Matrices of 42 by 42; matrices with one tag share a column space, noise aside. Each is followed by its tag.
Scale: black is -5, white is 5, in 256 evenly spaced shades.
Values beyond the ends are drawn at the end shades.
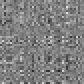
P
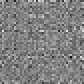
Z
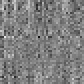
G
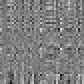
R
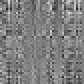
G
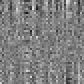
G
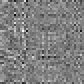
Z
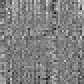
G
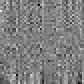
R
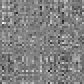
P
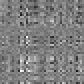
P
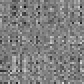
P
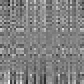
R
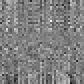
R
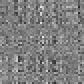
P
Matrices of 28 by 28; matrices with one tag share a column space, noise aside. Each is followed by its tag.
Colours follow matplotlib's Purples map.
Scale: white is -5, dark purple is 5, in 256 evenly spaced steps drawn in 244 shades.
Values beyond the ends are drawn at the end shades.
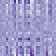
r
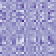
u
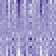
r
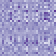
u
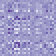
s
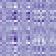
u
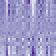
r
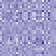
u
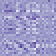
s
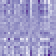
r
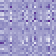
u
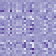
s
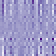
r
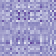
u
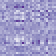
u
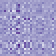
s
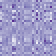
u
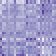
r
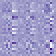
s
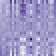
r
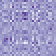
u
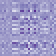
s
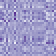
u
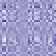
u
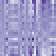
r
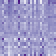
r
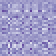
s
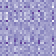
u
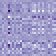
s
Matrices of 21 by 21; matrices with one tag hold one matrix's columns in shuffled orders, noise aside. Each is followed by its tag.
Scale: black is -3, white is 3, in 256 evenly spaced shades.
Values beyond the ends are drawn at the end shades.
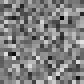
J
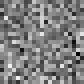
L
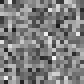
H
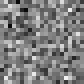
H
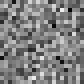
H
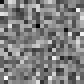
H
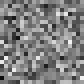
J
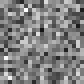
H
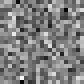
H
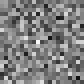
J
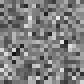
L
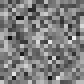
J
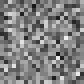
J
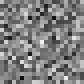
J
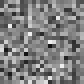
L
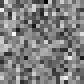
H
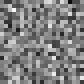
H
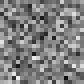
J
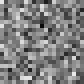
H
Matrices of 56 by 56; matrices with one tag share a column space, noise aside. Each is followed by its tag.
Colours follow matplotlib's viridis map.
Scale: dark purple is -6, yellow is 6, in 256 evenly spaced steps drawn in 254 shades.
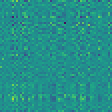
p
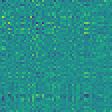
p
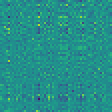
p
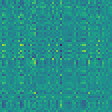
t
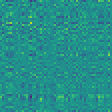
p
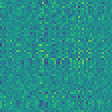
t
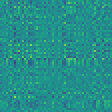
t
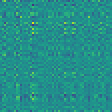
p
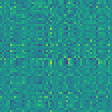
t
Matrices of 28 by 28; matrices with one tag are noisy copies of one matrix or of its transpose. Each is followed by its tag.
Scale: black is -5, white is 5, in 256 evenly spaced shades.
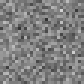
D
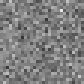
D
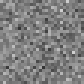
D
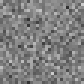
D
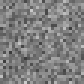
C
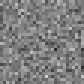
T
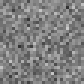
D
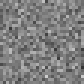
T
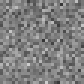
C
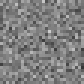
T
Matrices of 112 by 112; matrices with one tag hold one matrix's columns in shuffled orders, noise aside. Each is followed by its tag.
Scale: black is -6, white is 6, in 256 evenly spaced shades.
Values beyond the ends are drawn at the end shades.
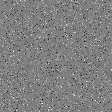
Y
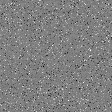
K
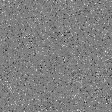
Y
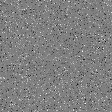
Y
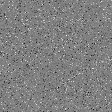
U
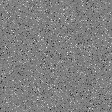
U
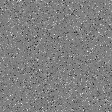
Y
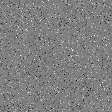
K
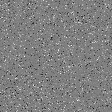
K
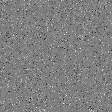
Y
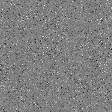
U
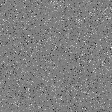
U
